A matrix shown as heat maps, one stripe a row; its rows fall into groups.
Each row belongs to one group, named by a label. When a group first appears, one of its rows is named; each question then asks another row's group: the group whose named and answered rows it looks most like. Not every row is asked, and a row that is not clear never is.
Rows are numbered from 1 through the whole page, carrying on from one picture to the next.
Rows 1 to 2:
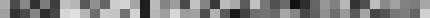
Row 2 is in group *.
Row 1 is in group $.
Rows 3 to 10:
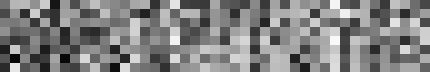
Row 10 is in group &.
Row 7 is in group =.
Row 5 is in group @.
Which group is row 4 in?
*
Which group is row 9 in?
=
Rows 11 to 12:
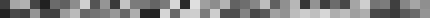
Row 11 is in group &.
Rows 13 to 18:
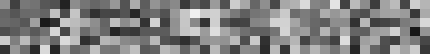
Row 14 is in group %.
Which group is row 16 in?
%
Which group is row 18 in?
@
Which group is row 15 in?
*
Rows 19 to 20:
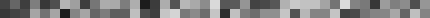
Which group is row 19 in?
*
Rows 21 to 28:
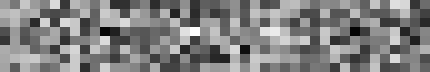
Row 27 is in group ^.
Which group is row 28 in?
$
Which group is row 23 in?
$
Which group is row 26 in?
$
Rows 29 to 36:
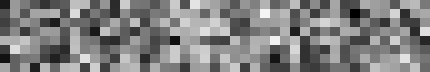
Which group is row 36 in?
$
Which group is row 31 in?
*
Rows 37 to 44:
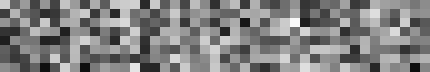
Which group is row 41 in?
&
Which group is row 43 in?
%
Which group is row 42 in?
*
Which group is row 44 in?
*
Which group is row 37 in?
$
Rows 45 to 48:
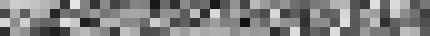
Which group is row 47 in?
$
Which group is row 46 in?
@
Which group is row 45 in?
^
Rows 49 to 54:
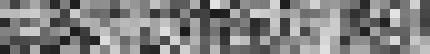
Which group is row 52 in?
@
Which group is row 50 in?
^
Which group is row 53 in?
=
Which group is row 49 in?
@
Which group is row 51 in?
@
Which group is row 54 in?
*
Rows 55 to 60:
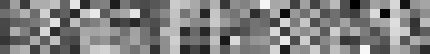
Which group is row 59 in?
=
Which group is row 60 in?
@
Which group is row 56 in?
@
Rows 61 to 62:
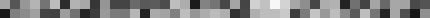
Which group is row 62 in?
*
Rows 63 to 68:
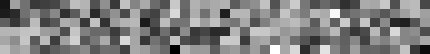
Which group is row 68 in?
^
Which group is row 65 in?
*
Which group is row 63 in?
&
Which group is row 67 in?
$
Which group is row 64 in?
=
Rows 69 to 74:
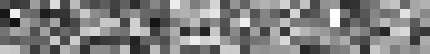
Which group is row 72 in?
@
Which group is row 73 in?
%
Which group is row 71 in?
=
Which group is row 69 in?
%
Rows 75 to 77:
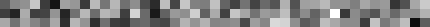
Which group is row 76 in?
=
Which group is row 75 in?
*
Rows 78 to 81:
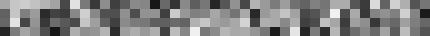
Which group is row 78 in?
^
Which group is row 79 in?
&
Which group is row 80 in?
&
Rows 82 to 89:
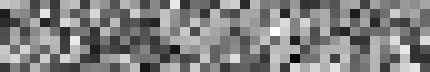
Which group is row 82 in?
$
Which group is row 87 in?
^
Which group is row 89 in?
@
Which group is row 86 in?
%
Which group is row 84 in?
*
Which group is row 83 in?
@
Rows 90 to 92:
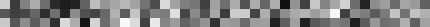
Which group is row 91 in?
=
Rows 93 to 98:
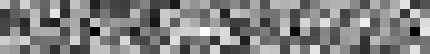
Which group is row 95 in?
*
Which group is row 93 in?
^
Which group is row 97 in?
$
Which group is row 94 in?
=
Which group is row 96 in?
%
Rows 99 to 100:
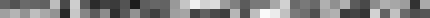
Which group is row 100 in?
^
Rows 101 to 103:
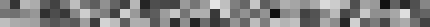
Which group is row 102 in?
&
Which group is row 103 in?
^
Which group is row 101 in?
*
